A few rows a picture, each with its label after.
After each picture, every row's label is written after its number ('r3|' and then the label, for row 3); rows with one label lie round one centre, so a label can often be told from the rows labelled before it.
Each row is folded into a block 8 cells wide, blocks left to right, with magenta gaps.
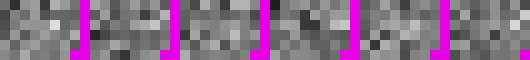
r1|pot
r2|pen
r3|pot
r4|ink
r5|pot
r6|pen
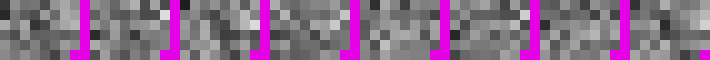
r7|ink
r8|pen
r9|ink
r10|pen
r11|pot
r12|pen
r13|pot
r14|ink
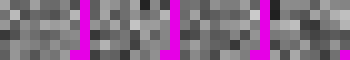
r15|pen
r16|pen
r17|pen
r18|ink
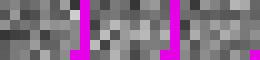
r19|pen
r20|pot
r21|pot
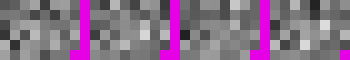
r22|pot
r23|pot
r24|pot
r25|pot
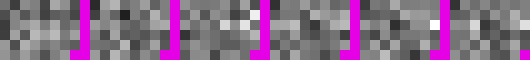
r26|pot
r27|ink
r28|pen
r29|ink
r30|ink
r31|ink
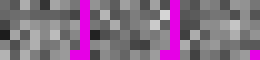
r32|pot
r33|pen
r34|pot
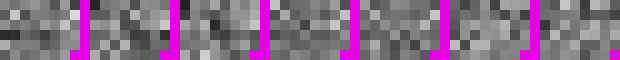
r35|pen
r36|ink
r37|ink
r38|pen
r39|pen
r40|pot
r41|pot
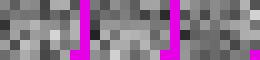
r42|pot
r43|pot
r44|pen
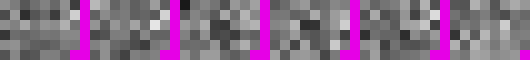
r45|pen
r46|pen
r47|ink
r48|ink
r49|pen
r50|pot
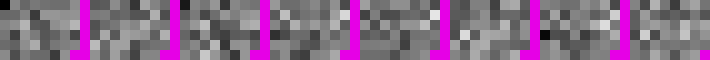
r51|ink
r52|pot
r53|ink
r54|pen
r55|pen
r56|pot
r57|pen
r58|pot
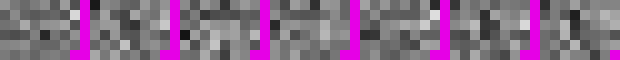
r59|pen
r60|ink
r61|pot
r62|pot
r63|pen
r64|ink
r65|ink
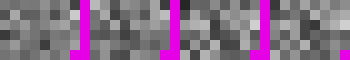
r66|pen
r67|pen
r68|ink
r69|ink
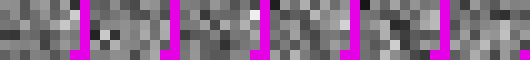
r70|pen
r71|pot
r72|pen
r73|ink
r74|ink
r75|pot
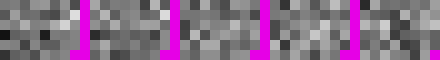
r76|pen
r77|pen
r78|pot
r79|pot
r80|ink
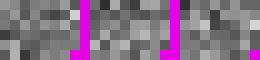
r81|pen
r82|pot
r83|ink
